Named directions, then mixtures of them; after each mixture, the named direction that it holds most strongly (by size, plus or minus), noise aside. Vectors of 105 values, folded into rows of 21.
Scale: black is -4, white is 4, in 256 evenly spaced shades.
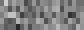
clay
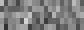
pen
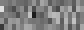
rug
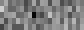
rug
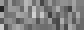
rug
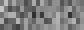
clay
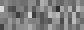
rug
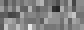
clay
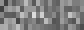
clay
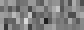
pen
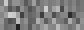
clay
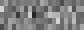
rug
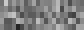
clay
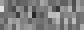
rug
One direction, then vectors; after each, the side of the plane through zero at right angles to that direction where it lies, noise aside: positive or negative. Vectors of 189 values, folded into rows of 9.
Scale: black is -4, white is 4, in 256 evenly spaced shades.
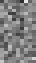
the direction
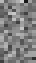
negative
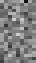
negative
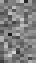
negative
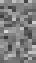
negative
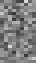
positive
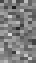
positive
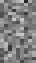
negative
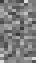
positive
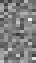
positive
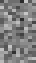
positive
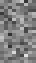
negative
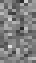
positive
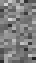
negative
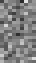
positive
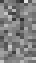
positive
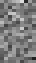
negative
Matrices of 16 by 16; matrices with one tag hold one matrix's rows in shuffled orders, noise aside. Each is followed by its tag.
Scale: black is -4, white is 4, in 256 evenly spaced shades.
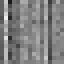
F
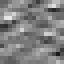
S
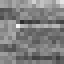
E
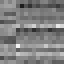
E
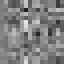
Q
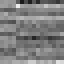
E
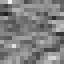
S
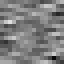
S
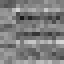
E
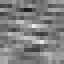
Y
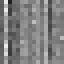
F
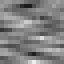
Y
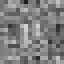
Q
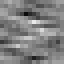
Y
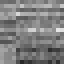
E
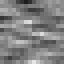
Y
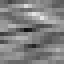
Y
